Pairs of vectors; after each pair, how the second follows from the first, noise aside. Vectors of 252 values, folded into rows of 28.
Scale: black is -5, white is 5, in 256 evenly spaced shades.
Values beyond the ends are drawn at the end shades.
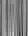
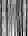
scaled up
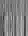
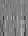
partly zeroed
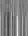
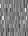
shuffled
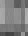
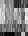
scaled up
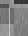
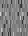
shuffled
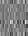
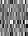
scaled up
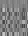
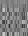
copied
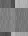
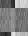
scaled up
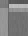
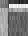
scaled up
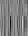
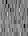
shuffled
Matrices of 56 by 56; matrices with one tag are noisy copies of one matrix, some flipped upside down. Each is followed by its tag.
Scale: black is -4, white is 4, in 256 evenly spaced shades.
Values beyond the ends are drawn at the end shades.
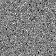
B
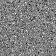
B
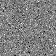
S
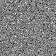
B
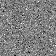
S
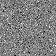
S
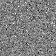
B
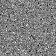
B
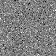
S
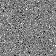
S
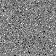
S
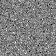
B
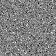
B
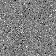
S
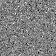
B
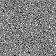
S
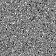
B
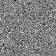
S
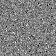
B
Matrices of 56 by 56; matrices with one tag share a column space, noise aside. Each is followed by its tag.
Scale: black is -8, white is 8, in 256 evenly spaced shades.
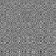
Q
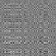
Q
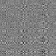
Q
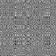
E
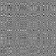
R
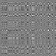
R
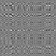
R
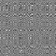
R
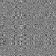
E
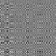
Q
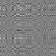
R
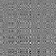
Q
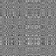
E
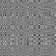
E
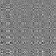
Q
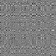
R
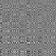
Q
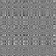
E
